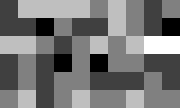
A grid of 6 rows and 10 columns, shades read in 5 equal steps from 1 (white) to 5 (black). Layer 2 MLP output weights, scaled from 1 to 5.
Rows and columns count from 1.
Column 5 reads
2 4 3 3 3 2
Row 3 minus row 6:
-1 0 -1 1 1 -1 0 0 -2 -2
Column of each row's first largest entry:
1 3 4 4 1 3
